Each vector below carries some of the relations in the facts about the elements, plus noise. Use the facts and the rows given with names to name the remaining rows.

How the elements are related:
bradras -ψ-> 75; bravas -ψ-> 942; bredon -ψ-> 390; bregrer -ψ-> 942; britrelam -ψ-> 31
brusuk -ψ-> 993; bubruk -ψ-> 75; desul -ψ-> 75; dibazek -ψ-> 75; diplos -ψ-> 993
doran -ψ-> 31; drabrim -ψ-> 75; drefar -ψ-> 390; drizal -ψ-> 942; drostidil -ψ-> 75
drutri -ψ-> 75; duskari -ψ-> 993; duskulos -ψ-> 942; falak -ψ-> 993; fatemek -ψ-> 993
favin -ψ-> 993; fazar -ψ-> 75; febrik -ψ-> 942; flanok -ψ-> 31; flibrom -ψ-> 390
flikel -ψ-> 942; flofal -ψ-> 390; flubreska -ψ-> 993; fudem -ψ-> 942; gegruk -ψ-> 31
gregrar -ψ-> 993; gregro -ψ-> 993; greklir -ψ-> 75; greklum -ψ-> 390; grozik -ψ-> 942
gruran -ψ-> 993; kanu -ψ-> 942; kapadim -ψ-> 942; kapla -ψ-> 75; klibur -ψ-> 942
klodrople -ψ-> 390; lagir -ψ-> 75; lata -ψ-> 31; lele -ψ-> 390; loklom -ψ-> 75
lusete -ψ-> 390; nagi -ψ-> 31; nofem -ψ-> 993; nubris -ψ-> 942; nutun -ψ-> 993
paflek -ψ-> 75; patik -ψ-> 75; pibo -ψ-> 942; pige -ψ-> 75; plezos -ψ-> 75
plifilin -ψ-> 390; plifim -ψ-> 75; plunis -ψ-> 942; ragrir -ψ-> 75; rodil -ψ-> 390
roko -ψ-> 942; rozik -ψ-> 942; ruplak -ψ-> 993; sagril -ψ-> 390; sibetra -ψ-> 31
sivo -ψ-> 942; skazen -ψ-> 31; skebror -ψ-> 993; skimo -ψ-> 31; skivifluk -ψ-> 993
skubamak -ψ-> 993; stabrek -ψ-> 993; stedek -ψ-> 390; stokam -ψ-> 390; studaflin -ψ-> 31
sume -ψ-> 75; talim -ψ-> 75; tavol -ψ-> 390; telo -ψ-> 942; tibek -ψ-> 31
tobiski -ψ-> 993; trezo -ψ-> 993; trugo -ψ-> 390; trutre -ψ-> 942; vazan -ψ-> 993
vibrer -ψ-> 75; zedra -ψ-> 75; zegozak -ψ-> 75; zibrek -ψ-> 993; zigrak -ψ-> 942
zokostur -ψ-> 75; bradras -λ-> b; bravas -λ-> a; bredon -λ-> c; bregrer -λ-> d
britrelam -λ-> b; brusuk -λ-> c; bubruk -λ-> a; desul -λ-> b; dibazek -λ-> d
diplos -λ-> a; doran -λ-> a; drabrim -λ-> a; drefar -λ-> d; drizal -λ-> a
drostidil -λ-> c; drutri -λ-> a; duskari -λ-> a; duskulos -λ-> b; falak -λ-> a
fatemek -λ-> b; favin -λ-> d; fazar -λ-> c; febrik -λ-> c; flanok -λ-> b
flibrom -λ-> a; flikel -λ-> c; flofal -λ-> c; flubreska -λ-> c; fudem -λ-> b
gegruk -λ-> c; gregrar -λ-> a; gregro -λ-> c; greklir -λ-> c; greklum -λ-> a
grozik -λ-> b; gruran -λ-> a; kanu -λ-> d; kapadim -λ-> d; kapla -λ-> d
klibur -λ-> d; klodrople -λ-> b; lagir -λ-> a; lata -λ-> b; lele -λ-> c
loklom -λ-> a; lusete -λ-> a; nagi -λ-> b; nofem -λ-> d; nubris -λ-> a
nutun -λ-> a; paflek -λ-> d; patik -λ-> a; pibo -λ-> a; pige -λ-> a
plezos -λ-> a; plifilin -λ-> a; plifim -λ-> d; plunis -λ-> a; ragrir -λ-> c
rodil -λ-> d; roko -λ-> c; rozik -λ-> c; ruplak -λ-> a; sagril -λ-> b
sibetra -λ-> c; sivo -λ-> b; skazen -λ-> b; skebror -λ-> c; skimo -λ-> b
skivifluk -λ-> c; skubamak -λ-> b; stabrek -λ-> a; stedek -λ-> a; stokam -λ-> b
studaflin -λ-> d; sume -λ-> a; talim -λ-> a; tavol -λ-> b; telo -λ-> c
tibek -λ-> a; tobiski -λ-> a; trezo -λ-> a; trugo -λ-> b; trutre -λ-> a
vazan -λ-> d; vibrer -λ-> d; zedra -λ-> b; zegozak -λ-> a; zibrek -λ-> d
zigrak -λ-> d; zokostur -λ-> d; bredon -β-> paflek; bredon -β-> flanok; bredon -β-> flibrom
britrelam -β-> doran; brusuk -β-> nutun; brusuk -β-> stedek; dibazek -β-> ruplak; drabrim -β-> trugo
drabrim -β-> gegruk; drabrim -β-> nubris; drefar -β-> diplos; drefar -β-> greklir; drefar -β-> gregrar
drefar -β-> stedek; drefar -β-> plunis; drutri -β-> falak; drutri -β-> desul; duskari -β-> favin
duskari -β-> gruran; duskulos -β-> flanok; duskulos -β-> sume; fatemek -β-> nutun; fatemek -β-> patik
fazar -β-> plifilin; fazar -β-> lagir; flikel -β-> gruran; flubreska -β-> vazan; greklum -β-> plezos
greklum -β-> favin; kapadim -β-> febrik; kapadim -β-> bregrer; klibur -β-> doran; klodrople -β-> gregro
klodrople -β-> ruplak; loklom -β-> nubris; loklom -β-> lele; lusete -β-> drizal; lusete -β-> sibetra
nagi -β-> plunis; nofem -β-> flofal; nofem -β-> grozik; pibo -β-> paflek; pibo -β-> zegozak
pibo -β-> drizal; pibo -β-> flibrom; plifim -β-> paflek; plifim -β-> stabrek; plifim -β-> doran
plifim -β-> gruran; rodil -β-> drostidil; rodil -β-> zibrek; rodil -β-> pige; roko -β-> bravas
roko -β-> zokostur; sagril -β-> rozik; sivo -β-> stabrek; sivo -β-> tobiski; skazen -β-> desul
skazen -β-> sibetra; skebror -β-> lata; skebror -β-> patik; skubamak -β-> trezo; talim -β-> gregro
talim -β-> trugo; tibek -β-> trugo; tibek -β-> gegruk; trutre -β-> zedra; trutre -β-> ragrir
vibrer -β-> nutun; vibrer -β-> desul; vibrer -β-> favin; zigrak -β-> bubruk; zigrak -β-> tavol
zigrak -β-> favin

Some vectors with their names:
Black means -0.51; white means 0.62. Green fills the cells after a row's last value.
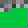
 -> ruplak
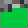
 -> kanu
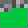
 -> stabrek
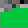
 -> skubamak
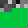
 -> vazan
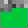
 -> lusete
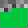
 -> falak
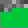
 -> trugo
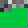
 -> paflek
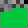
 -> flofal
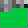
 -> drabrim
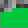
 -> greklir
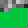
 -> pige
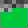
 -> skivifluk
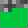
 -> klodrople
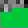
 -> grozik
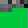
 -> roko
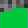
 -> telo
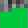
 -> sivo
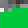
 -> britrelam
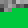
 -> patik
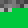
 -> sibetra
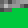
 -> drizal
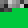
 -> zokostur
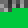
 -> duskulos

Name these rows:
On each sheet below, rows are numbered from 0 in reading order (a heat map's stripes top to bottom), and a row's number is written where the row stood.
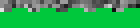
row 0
duskari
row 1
doran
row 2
drefar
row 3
fatemek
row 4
drostidil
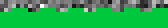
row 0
desul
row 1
bregrer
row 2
fazar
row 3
gegruk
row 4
pibo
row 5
ragrir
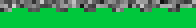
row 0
febrik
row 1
lele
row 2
bravas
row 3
zigrak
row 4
bradras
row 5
sagril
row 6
klibur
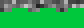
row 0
tavol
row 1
bredon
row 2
zibrek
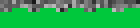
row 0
stokam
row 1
favin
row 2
trezo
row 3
fudem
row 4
skimo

